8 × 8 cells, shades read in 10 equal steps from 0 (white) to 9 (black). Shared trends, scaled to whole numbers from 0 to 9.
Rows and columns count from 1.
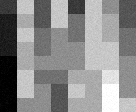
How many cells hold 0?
2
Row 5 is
9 3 4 4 4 2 2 4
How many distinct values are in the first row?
4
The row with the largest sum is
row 1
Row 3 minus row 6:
-1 0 0 -1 2 -1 2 1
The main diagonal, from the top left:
7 3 5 4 4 3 0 2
